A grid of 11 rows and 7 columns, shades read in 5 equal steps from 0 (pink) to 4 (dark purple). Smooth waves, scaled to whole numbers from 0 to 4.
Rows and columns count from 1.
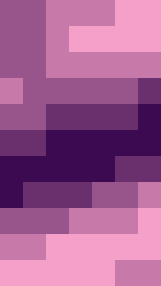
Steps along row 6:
same up same same same same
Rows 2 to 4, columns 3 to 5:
1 0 0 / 1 1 1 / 2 2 2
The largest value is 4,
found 12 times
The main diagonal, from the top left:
2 2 1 2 3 4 3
